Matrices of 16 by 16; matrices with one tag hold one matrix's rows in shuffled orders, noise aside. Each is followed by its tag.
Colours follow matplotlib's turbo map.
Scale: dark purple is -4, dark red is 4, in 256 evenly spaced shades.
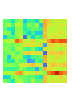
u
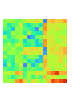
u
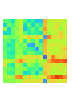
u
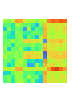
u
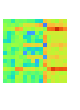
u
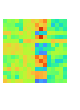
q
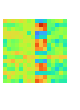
q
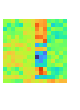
q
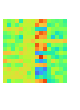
q
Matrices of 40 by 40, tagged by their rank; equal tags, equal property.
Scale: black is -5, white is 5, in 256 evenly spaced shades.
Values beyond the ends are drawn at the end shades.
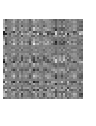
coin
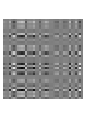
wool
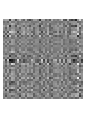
coin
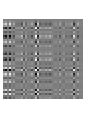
wool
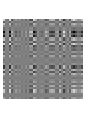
wool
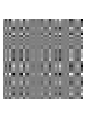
wool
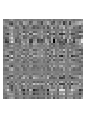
coin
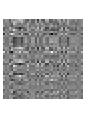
coin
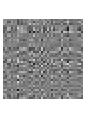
coin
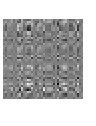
coin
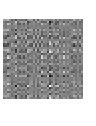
coin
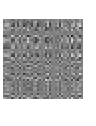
coin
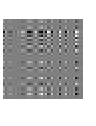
wool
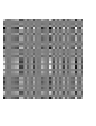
wool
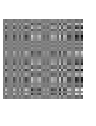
wool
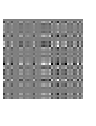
wool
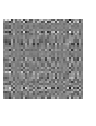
coin
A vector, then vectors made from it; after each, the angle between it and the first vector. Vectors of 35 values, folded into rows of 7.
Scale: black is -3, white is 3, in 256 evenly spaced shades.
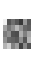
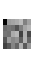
nearly opposite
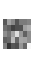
partly opposed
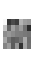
partly aligned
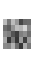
partly aligned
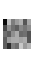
nearly opposite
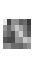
partly aligned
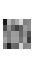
nearly opposite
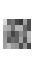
nearly parallel
